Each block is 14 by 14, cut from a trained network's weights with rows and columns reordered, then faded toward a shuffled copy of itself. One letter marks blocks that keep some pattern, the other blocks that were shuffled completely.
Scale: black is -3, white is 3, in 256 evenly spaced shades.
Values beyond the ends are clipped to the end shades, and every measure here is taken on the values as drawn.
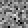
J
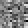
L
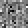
L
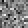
J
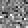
J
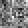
L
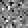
J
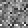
L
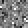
J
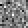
J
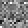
L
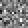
L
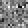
L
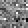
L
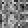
L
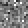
J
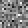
J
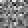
L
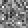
J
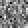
J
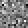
J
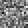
J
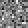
J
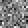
J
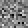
L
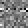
L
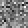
J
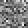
J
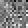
L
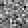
J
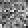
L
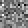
L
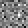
L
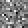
J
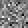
J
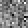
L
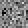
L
